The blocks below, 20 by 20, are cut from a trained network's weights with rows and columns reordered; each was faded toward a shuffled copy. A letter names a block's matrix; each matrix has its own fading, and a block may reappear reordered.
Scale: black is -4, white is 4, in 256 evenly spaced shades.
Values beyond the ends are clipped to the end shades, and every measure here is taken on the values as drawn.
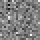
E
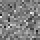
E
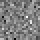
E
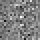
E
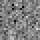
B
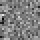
E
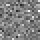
E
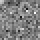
B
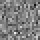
B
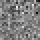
E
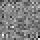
E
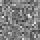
B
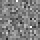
B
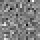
E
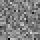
B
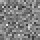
B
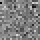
B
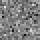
E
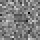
B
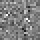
E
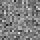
B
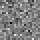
B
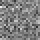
B
